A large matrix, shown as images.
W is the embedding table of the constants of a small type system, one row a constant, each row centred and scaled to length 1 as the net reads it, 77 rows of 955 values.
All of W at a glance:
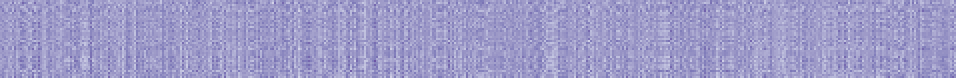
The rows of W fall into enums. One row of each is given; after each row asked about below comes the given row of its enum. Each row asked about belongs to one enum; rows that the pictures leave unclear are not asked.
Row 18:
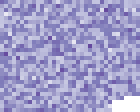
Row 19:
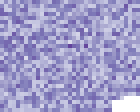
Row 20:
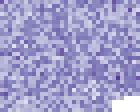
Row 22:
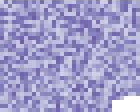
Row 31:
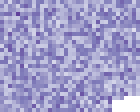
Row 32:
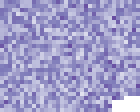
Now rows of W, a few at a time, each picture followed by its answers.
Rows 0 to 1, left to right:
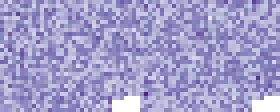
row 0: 31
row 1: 20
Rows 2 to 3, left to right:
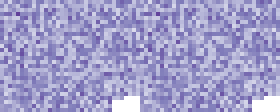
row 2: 31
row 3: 31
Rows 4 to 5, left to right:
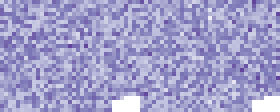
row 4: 19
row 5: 20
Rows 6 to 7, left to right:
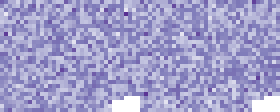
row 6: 18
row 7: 20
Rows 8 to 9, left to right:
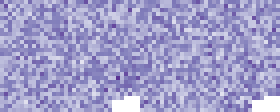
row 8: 20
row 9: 32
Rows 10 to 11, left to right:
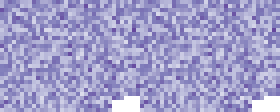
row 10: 32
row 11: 32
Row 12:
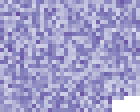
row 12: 31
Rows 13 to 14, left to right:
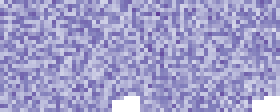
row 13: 22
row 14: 31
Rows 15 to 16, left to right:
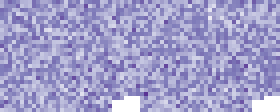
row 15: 32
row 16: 20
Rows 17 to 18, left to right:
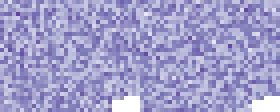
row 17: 31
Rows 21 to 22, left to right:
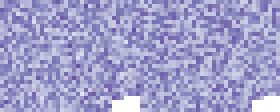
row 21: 32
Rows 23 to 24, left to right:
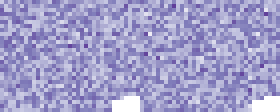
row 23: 19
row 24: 18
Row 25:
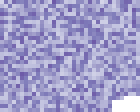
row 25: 22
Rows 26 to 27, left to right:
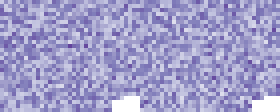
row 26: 19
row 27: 32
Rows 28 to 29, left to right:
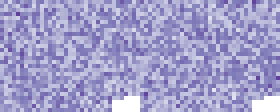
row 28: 31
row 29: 20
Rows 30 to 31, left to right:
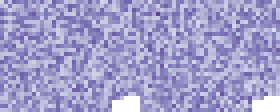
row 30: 22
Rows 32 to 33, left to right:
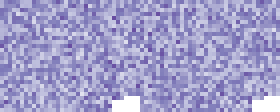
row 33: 31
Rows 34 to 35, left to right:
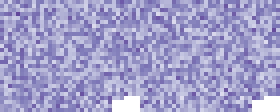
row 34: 31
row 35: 32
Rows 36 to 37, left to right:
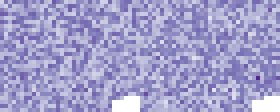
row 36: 22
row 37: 20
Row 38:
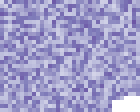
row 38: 22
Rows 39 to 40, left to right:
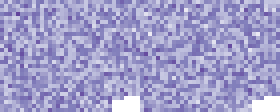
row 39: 31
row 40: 18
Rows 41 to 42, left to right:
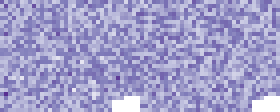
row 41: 20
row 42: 22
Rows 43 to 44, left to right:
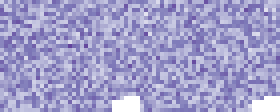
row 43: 19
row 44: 18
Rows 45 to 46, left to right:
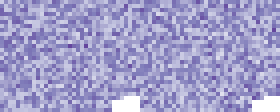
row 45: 19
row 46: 32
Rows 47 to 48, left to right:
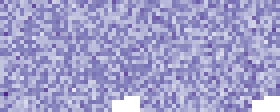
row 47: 20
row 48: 32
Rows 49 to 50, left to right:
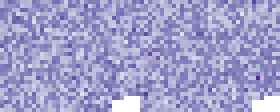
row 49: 32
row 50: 20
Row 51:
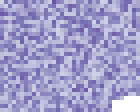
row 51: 22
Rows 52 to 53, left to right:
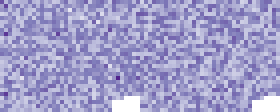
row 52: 20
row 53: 22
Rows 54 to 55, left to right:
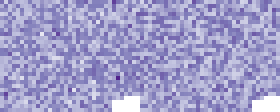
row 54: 20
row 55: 22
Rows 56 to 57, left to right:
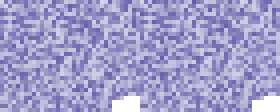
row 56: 22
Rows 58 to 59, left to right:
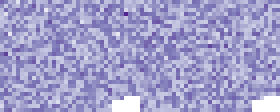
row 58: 18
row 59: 19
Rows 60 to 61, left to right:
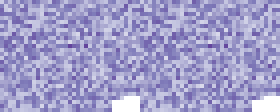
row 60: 19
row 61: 19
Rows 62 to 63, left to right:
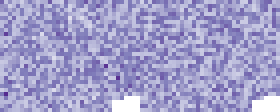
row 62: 20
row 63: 22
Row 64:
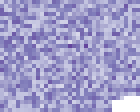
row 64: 19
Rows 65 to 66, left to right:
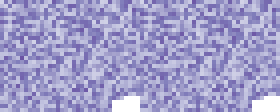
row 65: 22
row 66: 22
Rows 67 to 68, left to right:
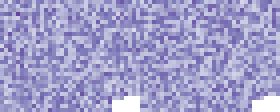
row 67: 31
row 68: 22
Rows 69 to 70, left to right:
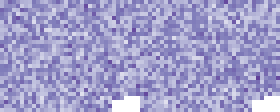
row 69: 32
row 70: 20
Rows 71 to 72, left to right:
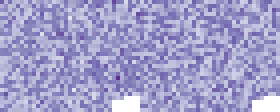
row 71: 20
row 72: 22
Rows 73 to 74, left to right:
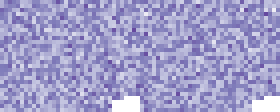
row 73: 32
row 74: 18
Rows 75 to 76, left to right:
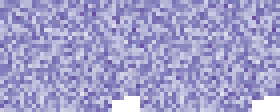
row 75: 32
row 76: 32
